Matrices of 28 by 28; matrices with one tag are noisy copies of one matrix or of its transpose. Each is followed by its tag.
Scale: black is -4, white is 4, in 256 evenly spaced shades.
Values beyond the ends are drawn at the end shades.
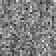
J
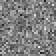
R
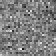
J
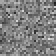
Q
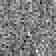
J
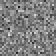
R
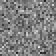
R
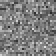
J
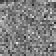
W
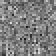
Q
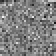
W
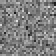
Q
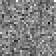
J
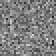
R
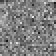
W
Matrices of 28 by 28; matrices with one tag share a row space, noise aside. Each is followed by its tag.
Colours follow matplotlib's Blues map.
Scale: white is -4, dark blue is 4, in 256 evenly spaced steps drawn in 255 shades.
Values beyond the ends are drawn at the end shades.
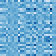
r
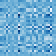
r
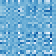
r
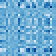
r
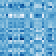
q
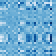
r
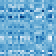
q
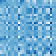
r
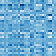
q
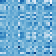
r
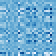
r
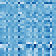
r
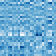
q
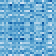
q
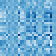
r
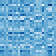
q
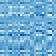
q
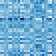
q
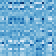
q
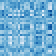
q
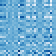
r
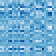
q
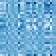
r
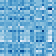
q
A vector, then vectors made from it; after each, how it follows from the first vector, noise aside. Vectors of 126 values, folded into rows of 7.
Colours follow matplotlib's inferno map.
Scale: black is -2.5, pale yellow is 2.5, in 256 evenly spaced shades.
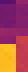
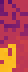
partly zeroed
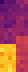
copied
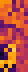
sign-scrambled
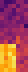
copied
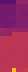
partly zeroed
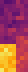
copied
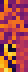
sign-scrambled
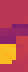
partly zeroed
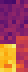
copied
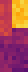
reversed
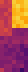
reversed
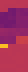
partly zeroed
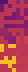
partly zeroed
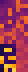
sign-scrambled
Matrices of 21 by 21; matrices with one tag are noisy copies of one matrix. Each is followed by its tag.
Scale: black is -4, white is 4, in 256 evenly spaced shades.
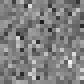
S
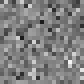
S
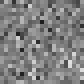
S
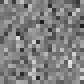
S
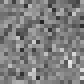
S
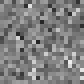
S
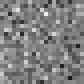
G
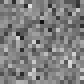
S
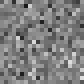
S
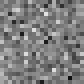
G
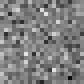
G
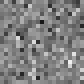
S
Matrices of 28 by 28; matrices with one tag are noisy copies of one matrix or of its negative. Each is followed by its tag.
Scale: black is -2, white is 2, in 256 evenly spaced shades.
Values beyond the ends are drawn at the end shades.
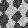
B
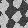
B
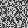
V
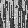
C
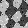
B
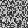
V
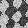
B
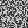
V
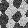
B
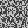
V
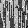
C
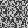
V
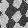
B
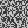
V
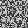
V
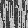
C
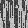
C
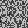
V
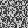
V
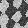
B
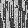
C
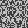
V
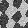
B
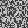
V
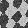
B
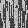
C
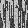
C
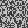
V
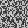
V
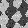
B
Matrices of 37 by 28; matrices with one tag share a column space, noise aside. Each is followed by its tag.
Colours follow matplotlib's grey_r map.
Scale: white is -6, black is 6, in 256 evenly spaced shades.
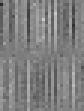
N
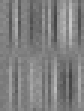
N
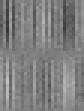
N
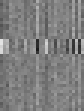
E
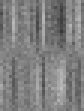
N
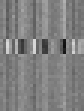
E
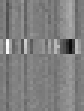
E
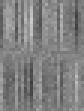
N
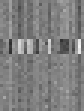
E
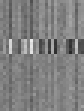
E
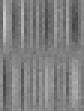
N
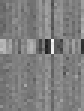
E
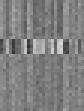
E
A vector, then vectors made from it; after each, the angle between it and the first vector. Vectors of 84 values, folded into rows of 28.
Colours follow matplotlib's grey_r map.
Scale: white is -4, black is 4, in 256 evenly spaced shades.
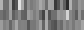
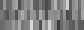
partly opposed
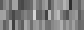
partly opposed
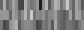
partly opposed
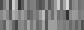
nearly opposite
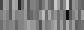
nearly opposite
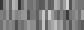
nearly opposite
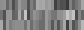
partly aligned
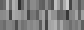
nearly opposite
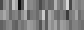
nearly opposite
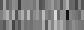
partly opposed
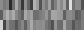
orthogonal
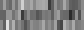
orthogonal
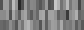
nearly opposite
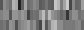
nearly opposite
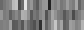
partly opposed
